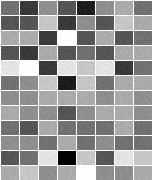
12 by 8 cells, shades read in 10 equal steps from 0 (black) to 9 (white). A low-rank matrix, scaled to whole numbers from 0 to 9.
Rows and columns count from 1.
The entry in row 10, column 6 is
5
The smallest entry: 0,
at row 11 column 4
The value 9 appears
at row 3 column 4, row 5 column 2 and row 12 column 5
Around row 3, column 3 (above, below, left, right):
7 6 6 9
